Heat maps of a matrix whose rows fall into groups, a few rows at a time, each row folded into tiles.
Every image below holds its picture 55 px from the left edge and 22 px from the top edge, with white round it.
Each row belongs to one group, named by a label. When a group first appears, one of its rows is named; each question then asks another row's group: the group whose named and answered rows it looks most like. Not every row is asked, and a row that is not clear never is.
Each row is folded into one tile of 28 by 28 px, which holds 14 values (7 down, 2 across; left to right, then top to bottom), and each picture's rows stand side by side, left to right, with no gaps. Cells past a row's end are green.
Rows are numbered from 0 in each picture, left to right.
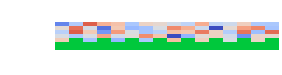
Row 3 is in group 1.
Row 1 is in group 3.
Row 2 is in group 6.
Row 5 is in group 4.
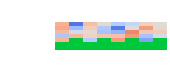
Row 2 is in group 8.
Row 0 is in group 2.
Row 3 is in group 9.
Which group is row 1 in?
3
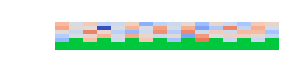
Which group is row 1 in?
4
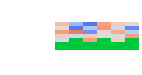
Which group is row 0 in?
4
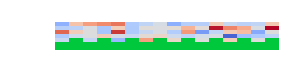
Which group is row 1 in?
3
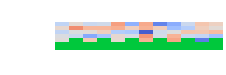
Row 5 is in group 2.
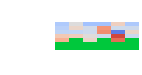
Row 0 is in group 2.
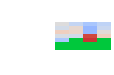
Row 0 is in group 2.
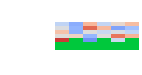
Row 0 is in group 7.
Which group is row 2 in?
1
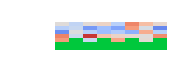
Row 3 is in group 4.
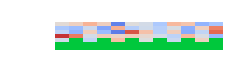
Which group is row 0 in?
1
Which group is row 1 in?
3
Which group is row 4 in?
3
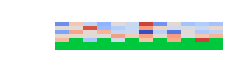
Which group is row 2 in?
1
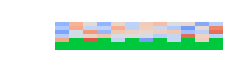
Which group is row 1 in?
7
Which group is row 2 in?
6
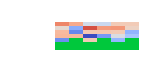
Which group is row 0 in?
3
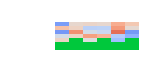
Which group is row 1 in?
1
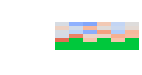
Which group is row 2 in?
8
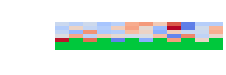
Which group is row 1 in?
7
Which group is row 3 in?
3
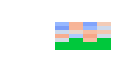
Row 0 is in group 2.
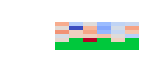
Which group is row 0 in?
4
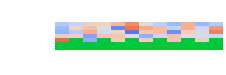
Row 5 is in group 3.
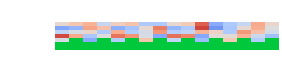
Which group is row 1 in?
9
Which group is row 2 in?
1
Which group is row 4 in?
1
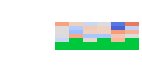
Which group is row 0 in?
3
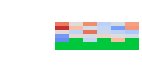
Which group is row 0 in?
9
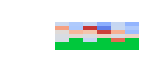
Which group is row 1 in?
6
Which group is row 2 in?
7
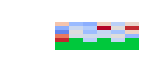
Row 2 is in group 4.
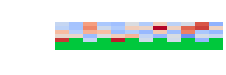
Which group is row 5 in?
9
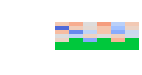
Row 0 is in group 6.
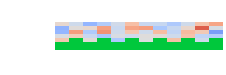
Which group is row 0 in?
8
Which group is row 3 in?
6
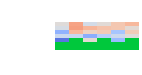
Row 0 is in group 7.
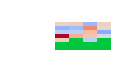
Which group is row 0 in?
1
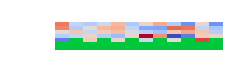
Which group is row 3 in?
1
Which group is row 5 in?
7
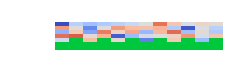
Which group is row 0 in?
8
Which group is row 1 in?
8
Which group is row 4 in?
4
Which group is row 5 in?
3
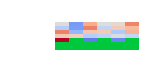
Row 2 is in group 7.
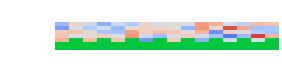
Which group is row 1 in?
7
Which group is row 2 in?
8
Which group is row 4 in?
4
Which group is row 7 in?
1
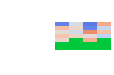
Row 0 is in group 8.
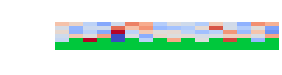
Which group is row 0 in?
3
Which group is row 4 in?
7
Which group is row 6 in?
7
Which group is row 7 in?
3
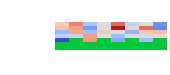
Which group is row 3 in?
6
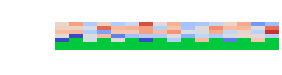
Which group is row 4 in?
6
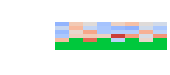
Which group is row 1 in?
7
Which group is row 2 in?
1
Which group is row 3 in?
4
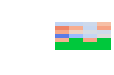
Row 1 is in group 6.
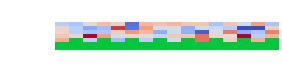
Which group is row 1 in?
1
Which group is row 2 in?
6
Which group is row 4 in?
3
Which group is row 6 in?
4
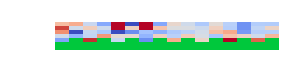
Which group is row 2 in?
9
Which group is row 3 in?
9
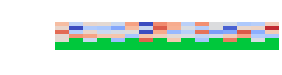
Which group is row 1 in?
1
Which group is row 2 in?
2
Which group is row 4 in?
9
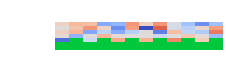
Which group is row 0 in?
2
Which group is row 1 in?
9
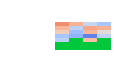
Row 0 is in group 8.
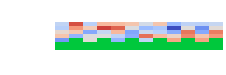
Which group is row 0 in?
2
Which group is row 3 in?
1
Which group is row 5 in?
8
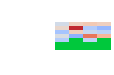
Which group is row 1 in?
1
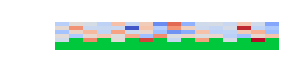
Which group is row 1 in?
7
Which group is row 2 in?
4
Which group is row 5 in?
7
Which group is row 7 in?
7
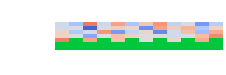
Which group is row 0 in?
7
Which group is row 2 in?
9
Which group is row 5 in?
8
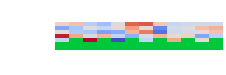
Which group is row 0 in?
1
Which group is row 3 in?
3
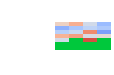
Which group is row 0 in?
1
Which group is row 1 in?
7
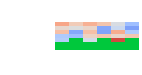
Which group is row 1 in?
3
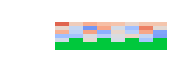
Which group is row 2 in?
3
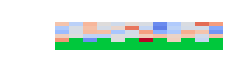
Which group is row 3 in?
7
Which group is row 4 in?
8
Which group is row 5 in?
3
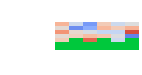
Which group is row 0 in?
4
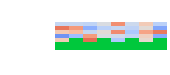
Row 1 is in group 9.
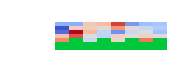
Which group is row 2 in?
9
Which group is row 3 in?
7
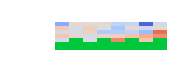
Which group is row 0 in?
8
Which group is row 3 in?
8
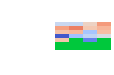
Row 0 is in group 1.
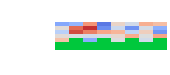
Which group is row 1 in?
6
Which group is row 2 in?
4
